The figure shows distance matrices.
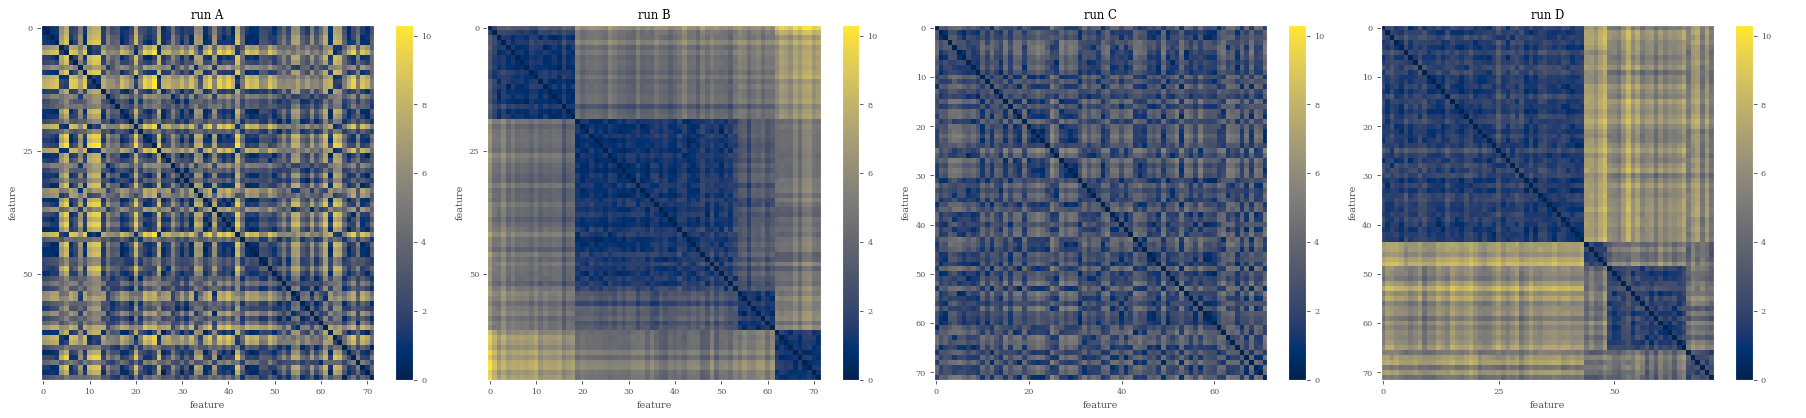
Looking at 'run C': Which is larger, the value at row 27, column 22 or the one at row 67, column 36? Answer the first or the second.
the second
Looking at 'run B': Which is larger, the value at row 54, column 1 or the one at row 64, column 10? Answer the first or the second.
the second
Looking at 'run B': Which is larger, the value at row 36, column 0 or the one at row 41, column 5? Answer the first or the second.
the first
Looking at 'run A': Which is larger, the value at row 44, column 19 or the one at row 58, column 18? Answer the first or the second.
the second
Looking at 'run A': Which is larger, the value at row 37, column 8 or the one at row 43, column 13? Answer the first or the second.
the second
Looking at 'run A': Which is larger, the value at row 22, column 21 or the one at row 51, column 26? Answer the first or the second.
the first
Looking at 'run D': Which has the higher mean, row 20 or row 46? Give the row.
46
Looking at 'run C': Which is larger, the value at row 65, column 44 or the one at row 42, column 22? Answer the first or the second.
the second
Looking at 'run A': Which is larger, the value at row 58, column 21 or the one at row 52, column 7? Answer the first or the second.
the second
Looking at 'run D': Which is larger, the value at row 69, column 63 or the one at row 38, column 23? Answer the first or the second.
the first
